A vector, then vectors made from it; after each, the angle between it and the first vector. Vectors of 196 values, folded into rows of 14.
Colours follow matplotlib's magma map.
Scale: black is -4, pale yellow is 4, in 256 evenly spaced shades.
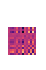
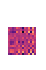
nearly parallel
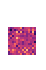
partly aligned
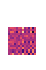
nearly opposite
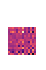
nearly opposite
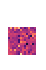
orthogonal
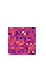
partly opposed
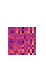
nearly parallel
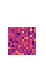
partly opposed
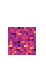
orthogonal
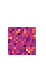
orthogonal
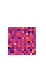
partly opposed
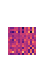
nearly parallel
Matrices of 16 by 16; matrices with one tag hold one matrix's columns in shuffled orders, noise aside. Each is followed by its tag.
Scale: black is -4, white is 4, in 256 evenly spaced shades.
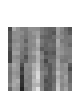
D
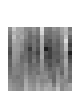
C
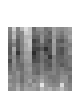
C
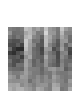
C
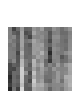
D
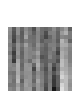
D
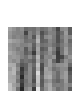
D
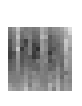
C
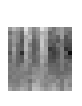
C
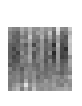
C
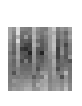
C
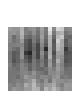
C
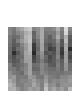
C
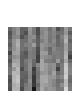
D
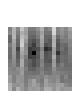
C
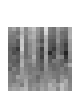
C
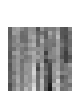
D
